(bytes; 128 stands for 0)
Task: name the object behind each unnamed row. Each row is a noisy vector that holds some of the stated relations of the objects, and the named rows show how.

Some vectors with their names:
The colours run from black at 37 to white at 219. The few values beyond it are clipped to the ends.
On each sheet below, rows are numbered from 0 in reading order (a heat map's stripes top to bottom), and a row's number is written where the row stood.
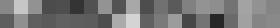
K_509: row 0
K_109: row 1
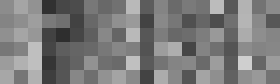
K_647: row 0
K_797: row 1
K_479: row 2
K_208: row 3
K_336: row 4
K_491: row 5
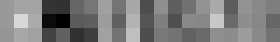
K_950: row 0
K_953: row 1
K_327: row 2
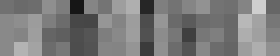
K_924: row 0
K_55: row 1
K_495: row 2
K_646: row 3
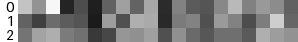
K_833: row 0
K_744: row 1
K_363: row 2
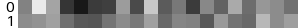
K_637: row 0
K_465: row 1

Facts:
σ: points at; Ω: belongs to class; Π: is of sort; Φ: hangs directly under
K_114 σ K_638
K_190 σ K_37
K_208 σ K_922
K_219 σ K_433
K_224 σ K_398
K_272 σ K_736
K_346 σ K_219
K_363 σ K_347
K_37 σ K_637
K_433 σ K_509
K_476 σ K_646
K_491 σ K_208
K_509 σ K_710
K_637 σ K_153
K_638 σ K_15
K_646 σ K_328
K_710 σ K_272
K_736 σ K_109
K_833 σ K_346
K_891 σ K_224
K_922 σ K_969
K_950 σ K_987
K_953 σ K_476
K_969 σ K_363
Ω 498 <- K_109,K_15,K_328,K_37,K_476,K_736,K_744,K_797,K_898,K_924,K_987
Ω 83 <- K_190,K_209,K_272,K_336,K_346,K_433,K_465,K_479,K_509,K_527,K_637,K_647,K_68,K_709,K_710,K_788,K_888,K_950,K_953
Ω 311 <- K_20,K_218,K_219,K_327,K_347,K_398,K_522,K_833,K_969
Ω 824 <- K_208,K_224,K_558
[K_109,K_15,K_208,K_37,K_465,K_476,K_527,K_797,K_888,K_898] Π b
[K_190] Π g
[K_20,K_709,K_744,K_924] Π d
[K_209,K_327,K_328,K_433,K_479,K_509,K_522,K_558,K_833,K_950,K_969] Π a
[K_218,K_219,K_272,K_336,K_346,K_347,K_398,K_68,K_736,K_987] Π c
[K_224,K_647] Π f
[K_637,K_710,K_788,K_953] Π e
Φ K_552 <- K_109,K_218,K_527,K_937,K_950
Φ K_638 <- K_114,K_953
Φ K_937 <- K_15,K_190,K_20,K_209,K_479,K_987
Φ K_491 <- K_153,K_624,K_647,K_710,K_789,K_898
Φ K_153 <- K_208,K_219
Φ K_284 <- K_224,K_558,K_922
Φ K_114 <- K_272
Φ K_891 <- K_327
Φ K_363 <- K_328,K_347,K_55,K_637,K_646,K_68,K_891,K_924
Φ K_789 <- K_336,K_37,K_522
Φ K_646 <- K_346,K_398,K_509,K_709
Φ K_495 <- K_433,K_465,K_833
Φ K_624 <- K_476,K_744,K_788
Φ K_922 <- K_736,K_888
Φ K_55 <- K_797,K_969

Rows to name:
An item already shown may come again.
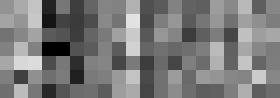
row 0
K_218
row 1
K_522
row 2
K_153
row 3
K_710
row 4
K_346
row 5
K_20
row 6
K_736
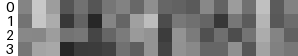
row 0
K_68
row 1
K_987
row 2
K_797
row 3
K_558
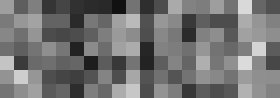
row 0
K_224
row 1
K_15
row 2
K_624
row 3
K_924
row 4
K_891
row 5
K_509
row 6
K_15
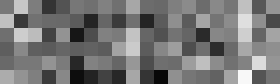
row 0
K_272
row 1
K_891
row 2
K_347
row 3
K_109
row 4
K_709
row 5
K_398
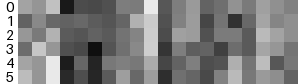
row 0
K_522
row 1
K_109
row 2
K_789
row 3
K_328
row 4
K_219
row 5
K_833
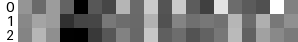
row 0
K_190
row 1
K_647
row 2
K_788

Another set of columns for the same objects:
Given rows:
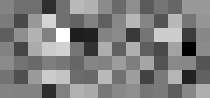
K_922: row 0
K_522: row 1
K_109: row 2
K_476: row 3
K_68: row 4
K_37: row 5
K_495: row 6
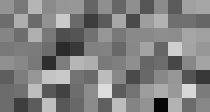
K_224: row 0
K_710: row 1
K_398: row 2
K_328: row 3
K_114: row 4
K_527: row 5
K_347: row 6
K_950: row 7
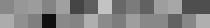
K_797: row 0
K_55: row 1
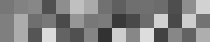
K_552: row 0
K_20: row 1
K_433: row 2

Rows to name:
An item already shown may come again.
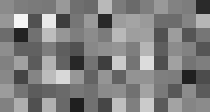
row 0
K_637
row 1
K_833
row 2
K_336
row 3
K_68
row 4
K_509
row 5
K_788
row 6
K_709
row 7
K_509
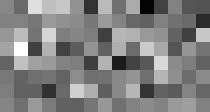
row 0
K_208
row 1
K_953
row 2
K_219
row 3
K_346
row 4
K_15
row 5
K_744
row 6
K_491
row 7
K_398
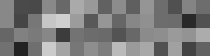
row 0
K_190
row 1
K_788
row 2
K_987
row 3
K_336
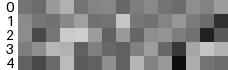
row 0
K_218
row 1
K_637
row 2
K_788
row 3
K_558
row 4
K_950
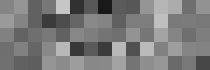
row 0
K_736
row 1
K_924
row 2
K_744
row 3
K_272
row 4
K_647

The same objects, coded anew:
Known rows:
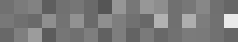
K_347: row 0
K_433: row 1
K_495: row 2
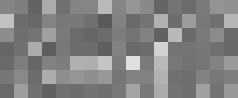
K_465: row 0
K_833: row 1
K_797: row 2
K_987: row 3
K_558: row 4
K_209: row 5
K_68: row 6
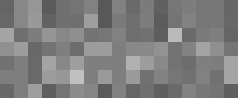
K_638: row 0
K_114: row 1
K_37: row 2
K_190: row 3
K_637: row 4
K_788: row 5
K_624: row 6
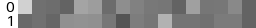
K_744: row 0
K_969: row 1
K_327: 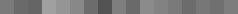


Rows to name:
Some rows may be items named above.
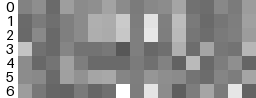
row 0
K_950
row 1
K_558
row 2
K_558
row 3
K_833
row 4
K_797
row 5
K_953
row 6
K_224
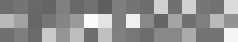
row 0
K_346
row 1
K_208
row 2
K_710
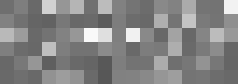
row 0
K_710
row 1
K_219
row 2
K_208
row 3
K_15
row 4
K_218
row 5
K_328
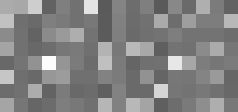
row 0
K_491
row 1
K_833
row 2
K_522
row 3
K_709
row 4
K_109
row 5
K_20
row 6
K_987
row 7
K_709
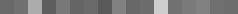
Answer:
K_987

